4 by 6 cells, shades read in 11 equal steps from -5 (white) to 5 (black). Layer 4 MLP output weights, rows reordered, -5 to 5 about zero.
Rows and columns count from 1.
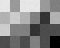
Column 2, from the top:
-1 -3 0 1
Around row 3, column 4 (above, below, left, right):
0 0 0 2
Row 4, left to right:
2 1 2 0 2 5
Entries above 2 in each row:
0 1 1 1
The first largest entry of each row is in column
6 5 4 6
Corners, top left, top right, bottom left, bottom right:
-4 0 2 5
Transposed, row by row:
-4 -2 -3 2 | -1 -3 0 1 | -4 -2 0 2 | -4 0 3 0 | -1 3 2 2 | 0 -2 2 5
